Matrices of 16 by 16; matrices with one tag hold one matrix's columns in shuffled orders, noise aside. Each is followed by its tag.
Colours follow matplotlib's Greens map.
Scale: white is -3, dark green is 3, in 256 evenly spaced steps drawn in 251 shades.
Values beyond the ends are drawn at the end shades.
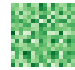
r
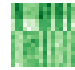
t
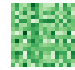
r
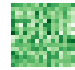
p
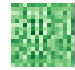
p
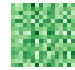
r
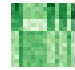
t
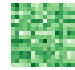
r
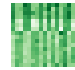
t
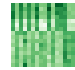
t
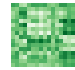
p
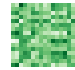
r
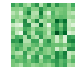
p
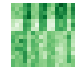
t
